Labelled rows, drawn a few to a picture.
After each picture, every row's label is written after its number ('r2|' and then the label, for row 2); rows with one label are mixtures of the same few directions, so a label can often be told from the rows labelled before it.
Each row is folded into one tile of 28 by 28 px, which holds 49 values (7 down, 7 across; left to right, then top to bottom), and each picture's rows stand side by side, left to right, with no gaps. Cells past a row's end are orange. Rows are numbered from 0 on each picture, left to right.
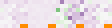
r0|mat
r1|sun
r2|mat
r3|mat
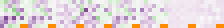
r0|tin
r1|tin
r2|sun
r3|mat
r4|tin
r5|mat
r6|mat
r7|tin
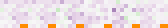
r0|mat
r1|mat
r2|mat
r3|tin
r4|mat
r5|mat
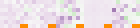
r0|sun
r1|mat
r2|tin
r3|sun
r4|mat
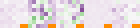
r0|mat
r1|tin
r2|sun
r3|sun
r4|mat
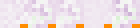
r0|sun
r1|tin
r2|tin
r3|sun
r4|tin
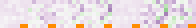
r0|tin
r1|mat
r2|sun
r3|sun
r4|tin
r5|sun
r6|tin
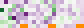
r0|mat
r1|sun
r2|tin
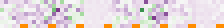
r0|mat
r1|sun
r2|mat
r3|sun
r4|tin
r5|mat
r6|tin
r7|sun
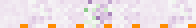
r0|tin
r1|tin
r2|mat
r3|mat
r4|mat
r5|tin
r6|tin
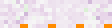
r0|sun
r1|tin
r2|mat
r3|mat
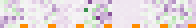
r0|tin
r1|sun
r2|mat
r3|mat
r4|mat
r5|sun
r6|tin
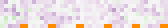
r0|tin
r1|mat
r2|tin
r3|sun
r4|mat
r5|tin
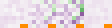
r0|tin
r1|sun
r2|sun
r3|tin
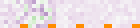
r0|sun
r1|tin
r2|mat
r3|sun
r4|tin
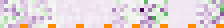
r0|tin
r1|tin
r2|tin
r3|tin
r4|mat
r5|mat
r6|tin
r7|sun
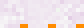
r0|tin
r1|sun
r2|mat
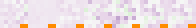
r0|sun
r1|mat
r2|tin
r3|mat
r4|tin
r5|tin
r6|tin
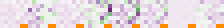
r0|sun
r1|mat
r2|sun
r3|sun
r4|sun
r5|sun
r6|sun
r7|mat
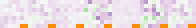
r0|tin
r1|tin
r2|mat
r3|mat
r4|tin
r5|tin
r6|tin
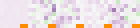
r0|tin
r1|sun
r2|tin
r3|sun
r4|mat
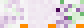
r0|tin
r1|sun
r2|mat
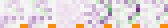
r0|tin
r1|tin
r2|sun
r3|sun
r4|sun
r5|sun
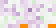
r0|tin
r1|mat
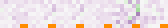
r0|mat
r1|sun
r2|sun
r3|mat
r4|sun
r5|tin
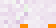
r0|sun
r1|mat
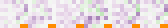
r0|sun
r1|tin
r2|sun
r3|tin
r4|sun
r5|sun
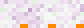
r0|mat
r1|mat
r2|sun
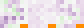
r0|tin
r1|mat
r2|tin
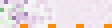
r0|mat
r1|tin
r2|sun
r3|sun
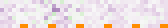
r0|mat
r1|sun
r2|mat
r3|sun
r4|mat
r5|tin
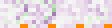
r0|sun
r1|sun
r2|tin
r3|tin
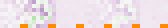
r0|sun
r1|tin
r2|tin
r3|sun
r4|tin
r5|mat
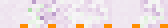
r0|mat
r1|mat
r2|mat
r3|tin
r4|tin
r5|tin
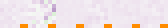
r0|mat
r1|sun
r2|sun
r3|tin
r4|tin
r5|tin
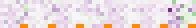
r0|sun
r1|sun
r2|mat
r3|tin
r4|mat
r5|mat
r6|mat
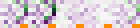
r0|sun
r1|sun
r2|mat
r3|mat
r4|sun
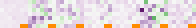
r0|mat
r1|tin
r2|tin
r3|sun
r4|sun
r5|mat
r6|sun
